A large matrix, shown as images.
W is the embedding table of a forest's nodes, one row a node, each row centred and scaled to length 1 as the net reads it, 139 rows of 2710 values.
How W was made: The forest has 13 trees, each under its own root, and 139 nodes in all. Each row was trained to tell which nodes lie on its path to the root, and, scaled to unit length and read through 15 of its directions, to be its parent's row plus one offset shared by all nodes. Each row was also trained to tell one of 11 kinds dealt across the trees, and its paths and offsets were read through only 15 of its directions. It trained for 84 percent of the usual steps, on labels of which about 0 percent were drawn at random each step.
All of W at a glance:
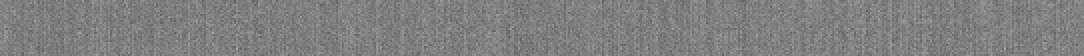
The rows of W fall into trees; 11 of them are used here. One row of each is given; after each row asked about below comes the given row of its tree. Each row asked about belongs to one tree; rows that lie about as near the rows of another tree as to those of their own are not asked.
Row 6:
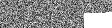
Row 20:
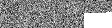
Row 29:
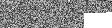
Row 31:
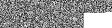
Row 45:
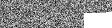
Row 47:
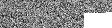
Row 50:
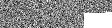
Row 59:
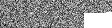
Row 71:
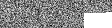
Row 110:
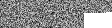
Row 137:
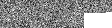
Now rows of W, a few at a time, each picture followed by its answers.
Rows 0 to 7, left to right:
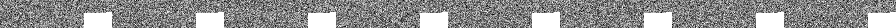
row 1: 59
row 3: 31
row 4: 6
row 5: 71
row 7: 137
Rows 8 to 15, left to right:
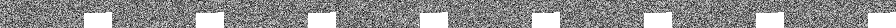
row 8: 29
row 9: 47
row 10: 45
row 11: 137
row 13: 71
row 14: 31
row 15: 137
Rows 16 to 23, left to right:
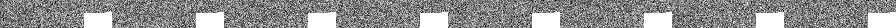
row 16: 59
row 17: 20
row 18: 71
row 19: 29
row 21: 137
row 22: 59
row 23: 47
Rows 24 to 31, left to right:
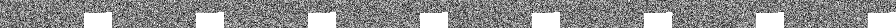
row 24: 31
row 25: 31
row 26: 45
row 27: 29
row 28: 31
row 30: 110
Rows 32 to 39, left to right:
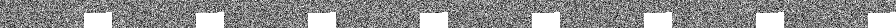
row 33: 6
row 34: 110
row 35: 47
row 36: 59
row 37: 31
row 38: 20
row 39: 59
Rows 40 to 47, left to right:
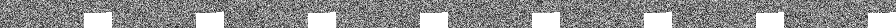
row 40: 71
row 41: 20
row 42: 59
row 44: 71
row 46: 29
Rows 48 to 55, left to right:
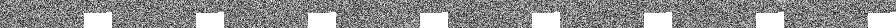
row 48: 59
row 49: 50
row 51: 29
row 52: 59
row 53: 6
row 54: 29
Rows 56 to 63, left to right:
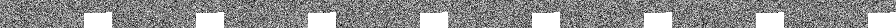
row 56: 29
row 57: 137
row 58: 137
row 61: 71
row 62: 110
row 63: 137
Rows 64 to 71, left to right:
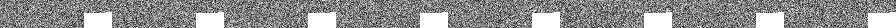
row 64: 20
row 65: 50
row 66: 20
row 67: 20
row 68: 137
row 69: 110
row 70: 110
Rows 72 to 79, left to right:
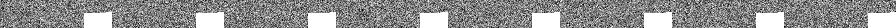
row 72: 45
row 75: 50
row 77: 20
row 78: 20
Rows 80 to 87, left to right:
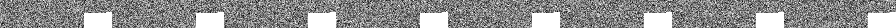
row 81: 50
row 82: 31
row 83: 20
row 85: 59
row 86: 59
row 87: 47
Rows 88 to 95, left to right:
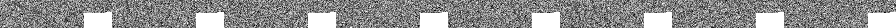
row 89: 31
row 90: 50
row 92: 47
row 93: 31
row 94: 71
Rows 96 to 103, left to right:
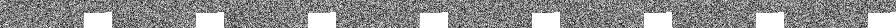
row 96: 20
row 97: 137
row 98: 59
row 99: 31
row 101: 50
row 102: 59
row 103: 45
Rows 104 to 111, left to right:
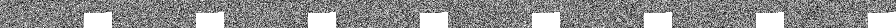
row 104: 20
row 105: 59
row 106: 20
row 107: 47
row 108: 71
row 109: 47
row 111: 71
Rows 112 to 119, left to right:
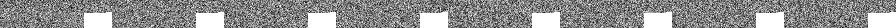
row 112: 137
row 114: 71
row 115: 50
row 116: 31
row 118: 47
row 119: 31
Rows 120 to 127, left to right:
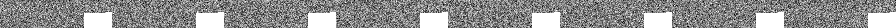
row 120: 47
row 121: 47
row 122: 29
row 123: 137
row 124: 31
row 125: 110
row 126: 50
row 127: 137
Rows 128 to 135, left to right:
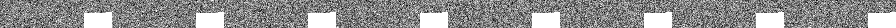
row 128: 137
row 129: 20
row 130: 110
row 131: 137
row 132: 31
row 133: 50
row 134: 110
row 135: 20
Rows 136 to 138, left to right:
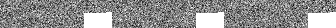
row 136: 59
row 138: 110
